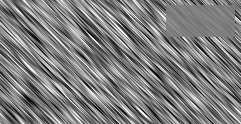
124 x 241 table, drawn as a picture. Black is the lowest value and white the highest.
The values follow a bell shape. The top right is the smoothest part. No single row or column stands out from its neighbours. The halves do not mirror each other. Overall the values sit about 50% of the way up the scale. In the top right lies a patch that is calmer than the rest.
